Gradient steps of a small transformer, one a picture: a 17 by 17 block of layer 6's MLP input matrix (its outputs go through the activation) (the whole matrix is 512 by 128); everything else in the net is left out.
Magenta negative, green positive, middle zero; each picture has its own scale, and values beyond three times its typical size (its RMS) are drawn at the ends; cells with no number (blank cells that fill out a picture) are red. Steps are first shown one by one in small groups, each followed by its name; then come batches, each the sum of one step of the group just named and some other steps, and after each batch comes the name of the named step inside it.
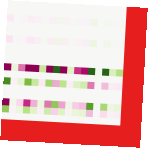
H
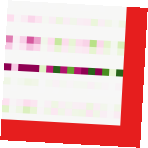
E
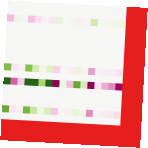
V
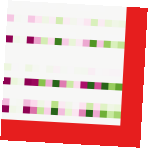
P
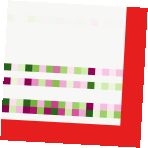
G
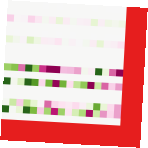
H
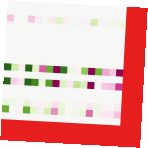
V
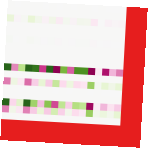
G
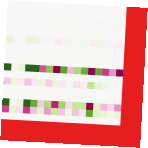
G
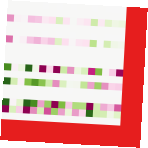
G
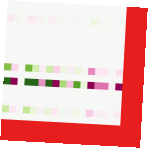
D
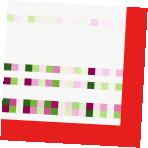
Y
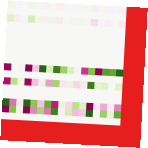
Y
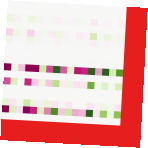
Y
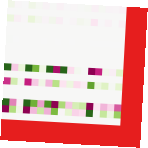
Y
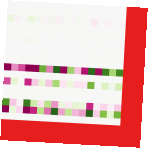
Y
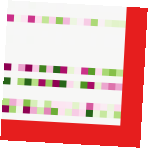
Y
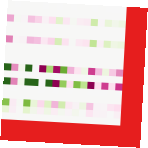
D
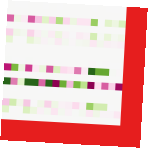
D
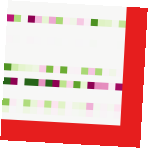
D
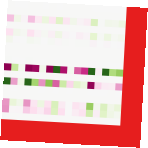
D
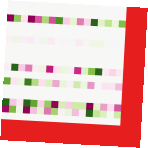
Y
